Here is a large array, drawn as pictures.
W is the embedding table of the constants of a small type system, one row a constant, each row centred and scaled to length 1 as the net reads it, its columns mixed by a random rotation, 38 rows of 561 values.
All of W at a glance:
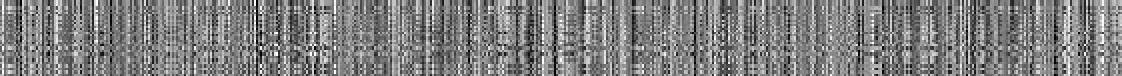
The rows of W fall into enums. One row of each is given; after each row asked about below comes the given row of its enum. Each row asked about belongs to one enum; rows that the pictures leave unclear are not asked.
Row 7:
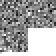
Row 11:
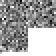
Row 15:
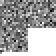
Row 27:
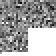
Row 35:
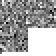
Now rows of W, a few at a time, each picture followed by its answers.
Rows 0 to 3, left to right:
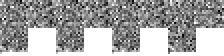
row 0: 11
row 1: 11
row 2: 11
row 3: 35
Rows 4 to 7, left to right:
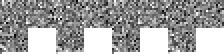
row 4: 35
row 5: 11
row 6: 35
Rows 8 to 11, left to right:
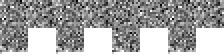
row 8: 11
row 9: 11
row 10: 7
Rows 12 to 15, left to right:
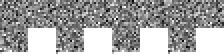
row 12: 7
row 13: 15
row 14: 11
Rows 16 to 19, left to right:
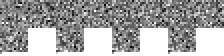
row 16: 27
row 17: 7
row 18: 15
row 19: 15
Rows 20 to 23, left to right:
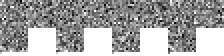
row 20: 11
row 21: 7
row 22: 27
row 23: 35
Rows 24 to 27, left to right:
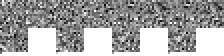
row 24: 35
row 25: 7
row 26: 27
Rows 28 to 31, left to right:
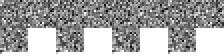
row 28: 15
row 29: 7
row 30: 7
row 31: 15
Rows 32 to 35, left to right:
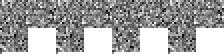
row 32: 35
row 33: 35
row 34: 15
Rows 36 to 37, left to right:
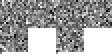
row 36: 35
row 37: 15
